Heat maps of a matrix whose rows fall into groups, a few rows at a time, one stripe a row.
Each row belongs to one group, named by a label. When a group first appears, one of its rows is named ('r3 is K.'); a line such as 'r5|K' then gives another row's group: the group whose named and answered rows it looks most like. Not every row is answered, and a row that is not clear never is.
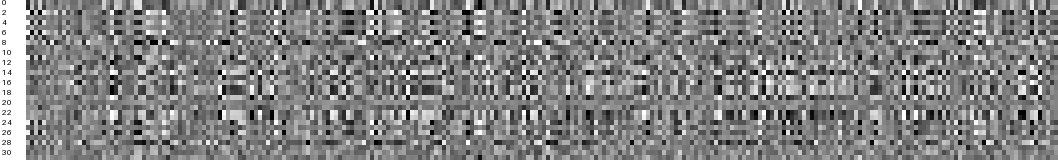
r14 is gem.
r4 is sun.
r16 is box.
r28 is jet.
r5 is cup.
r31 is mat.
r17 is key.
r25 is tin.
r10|cup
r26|sun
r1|mat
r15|key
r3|cup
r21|key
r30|cup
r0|mat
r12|key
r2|sun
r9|cup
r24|sun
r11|sun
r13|box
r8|jet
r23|gem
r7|mat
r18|key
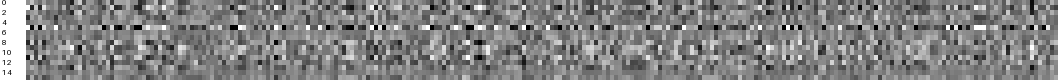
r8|mat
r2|tin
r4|mat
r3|mat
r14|tin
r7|cup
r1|sun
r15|mat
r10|box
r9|box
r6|cup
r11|mat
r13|tin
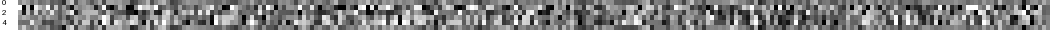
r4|gem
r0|tin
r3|gem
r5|tin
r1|sun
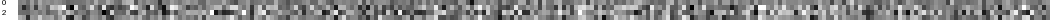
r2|key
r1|box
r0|mat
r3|box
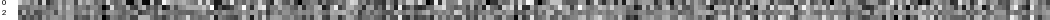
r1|key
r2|mat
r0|jet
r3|key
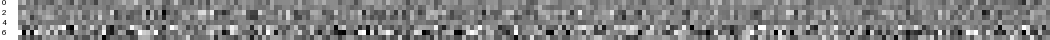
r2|key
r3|key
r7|key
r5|box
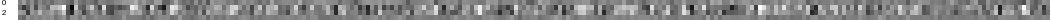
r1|box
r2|box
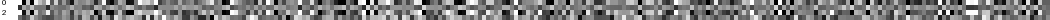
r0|sun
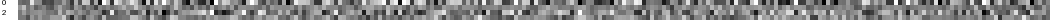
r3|box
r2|key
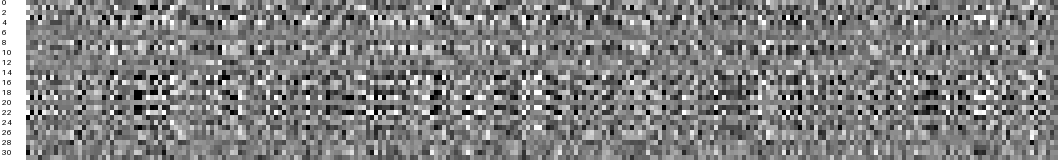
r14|key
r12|key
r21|jet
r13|cup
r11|mat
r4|gem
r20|cup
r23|mat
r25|jet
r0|box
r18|jet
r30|mat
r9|gem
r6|mat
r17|box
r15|jet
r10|gem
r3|sun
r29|mat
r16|gem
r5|gem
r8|box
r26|box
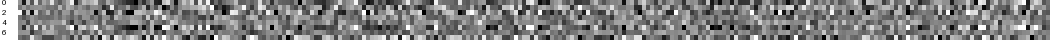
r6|key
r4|box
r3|gem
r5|jet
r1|key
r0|jet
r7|gem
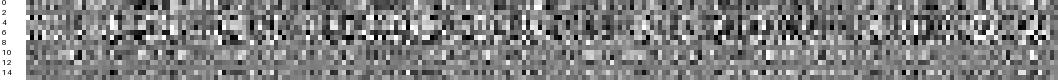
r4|gem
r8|key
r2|gem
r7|sun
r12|tin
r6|jet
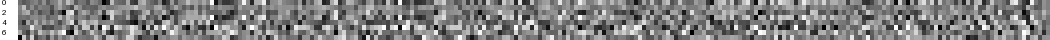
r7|mat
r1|cup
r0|key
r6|box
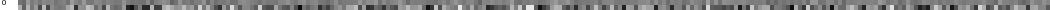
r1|jet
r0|tin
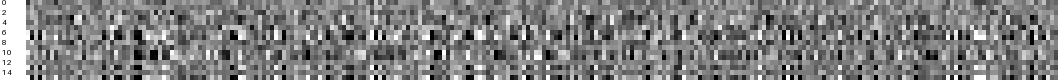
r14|tin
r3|tin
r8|tin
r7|sun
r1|cup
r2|key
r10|jet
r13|sun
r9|key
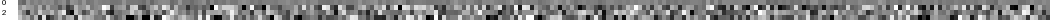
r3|jet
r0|tin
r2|box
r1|gem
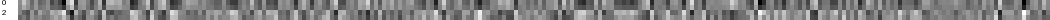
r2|box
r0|tin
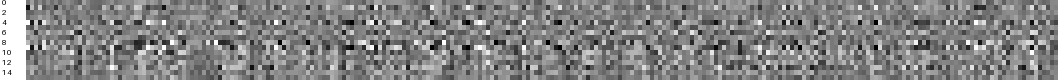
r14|cup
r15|gem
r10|box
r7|tin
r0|cup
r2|cup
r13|gem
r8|jet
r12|box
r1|mat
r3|mat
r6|box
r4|sun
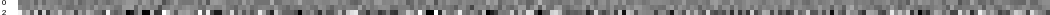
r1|mat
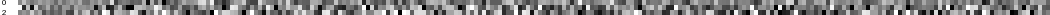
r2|gem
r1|sun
